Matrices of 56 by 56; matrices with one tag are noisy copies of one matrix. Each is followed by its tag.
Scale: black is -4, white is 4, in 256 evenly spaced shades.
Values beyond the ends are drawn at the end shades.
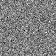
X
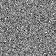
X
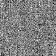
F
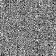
F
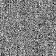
F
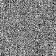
F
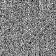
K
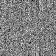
K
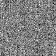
F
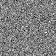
X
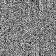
K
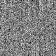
K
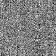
F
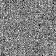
F
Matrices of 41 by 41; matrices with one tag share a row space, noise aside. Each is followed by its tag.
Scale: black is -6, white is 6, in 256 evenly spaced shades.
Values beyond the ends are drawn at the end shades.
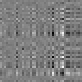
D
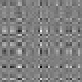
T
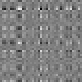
T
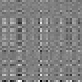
T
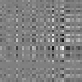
D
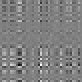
T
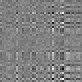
D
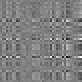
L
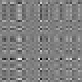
T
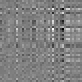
D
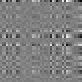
L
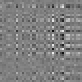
D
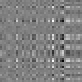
D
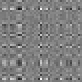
T
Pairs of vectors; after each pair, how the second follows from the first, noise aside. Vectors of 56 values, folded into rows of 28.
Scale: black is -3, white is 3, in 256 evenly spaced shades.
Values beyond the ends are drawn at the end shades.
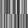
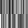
reversed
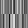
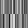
copied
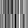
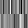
shuffled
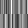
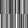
reversed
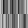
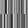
shuffled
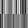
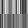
copied
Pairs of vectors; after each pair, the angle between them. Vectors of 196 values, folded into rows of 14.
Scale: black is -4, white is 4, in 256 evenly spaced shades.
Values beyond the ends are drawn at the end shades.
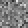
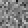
nearly opposite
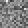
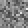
orthogonal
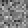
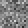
partly opposed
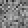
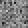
partly opposed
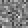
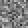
nearly parallel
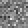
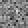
nearly opposite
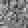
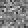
orthogonal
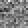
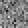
partly aligned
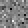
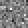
nearly opposite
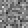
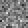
nearly opposite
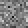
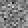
partly aligned
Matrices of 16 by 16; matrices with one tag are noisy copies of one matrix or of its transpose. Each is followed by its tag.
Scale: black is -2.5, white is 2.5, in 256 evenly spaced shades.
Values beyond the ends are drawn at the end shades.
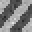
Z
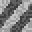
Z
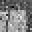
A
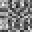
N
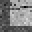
A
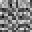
N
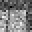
A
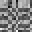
N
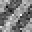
Z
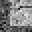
A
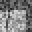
A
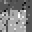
A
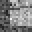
A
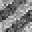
Z
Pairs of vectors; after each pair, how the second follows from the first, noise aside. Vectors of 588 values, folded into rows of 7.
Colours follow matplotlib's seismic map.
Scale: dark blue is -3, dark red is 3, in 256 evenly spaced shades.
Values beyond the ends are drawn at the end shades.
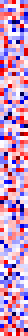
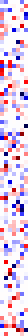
partly zeroed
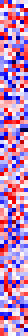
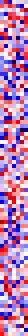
copied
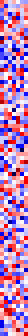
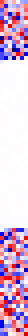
partly zeroed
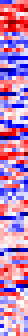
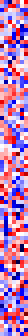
shuffled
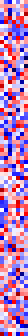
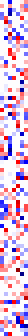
partly zeroed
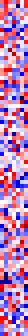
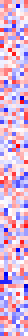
shrunk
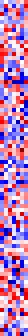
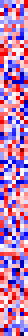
copied
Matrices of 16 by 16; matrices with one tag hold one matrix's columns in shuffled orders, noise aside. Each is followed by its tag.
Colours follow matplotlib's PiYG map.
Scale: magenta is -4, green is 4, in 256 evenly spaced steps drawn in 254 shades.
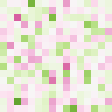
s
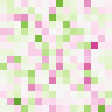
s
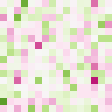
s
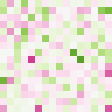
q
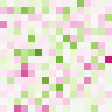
q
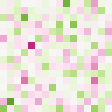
s
